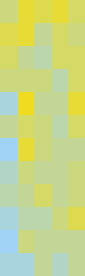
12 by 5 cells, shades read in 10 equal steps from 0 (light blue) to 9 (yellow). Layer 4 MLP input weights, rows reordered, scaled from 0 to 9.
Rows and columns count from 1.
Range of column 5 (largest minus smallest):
4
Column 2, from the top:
8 8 4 5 9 6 8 5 4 3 5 1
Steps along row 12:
same up down up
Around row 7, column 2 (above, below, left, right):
6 5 0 5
